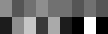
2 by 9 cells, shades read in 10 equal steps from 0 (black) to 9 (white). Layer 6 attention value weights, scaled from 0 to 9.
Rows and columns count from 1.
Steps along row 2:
up up down up down down up down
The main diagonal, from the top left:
5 5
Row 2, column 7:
0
